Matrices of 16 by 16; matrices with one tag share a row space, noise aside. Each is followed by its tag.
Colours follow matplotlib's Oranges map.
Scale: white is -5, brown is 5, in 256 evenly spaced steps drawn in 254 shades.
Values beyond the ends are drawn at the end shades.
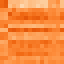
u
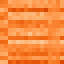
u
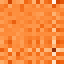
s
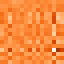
s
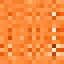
s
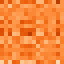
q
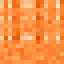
q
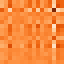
s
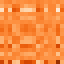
q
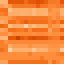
u
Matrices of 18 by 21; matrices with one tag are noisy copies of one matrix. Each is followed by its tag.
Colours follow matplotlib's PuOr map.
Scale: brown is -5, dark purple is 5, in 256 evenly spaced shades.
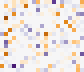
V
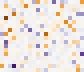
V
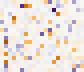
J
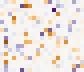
J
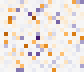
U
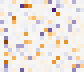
J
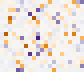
U
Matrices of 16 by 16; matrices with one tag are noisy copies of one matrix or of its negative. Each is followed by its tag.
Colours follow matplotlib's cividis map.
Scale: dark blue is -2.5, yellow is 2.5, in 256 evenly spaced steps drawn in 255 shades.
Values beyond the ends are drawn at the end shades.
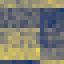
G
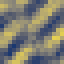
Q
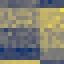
G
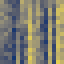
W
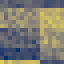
G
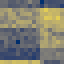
G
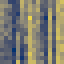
W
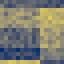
G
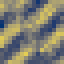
Q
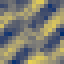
Q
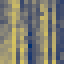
W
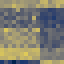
G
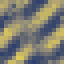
Q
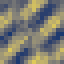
Q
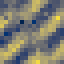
Q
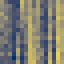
W
